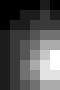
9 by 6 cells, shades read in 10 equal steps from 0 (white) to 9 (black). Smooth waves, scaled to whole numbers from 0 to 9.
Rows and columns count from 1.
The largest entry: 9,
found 8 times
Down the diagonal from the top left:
9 9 8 6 3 0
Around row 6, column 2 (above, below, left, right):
7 7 8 6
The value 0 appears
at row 6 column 6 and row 7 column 6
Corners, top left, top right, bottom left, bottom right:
9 9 8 3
